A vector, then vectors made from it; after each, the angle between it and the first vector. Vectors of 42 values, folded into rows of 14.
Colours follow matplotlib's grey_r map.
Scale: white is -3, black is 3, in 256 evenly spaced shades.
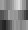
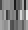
partly opposed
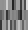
orthogonal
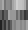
nearly parallel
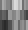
nearly parallel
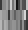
partly opposed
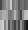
partly opposed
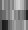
nearly parallel
